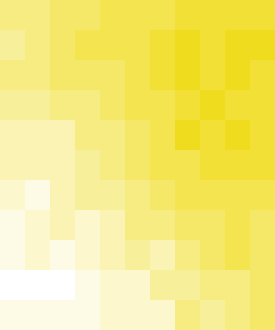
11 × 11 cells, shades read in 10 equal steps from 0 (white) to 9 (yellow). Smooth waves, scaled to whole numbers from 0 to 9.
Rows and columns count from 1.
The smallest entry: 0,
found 3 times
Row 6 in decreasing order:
8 8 8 7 7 6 5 4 3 3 3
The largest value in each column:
5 5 6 7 7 7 8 9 9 9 9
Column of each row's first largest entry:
8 8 8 9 8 9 8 10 10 11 11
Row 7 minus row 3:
-3 -4 -3 -2 -2 -2 -2 -2 -1 -2 -1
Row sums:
75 79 77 71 66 62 53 46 40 29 30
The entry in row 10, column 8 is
4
